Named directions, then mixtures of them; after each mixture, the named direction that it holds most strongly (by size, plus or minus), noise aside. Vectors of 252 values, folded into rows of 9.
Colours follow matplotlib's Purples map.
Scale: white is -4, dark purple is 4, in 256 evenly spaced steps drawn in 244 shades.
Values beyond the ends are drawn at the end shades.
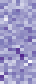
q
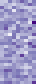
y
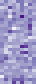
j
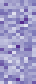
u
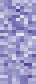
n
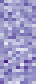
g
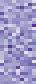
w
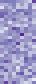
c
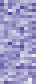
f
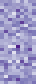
u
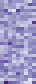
f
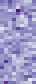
c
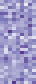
j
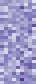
w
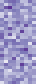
g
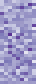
w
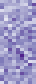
q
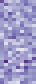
g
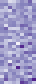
c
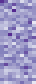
y
